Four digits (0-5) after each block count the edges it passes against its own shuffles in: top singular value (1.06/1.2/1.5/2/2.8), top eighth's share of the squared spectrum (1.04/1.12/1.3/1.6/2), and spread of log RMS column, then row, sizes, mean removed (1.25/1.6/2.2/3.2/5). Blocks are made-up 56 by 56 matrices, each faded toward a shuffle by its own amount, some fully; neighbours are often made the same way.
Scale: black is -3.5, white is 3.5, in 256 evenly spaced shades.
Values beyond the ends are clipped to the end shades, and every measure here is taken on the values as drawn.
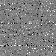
3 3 0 1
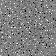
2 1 0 0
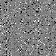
3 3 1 1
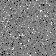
0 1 0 0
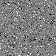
0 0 0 0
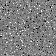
0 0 0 0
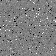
1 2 0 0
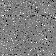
3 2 0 1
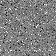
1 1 0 0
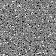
0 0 0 0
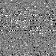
3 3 0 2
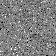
0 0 0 0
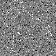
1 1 1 0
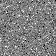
0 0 0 0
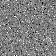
0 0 0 0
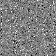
1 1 2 0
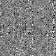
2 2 3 0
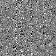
1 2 3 0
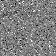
1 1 0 0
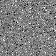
1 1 0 0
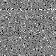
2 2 0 2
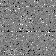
2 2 0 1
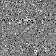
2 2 0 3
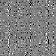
4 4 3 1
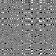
5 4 2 3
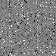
3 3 1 1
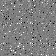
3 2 0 0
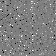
3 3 1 1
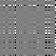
5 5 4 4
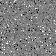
1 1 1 0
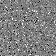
1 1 0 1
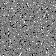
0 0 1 0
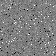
0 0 0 0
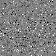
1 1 0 2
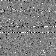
2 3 0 2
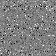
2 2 0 2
